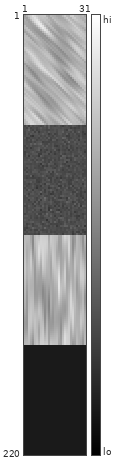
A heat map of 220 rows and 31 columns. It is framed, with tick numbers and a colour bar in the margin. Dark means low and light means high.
The table splits into 4 rows of 1 panel. Panel 1,1: high, slanting down to the right. Panel 2,1: low, fine-grained, faint in contrast. Panel 3,1: high, streaked downward. Panel 4,1: very low, flat.
